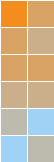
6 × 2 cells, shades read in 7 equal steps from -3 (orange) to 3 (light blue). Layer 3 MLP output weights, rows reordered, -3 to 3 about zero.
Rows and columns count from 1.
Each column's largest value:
3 3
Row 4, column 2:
0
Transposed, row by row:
-3 -1 -1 0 1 3 | -1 0 -1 0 3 1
